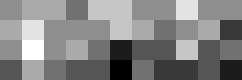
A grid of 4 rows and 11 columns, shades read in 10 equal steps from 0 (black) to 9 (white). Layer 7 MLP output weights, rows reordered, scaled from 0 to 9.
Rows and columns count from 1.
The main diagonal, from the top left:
5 8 5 3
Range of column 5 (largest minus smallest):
4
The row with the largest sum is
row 1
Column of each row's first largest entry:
9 2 2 2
